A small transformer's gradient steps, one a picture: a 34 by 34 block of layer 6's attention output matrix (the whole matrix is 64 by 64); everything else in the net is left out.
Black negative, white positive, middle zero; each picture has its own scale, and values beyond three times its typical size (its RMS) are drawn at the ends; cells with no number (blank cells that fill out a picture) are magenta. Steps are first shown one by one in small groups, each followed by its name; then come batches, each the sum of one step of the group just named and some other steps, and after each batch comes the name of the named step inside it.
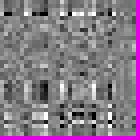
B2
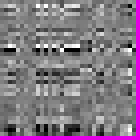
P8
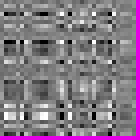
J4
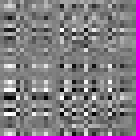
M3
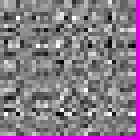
J4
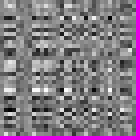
P8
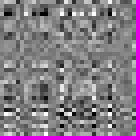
B2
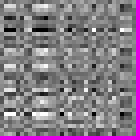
M3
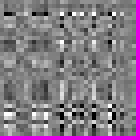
B2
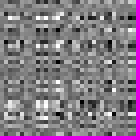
J4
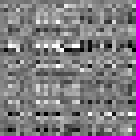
P8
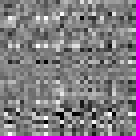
B2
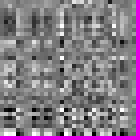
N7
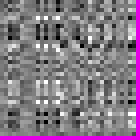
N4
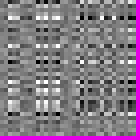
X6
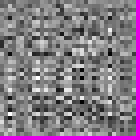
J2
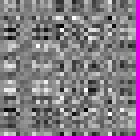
N4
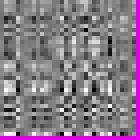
N7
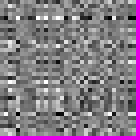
X6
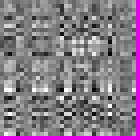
J2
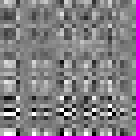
N7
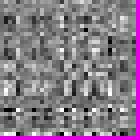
N7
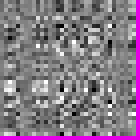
N4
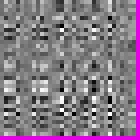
N4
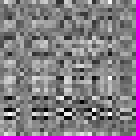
J2
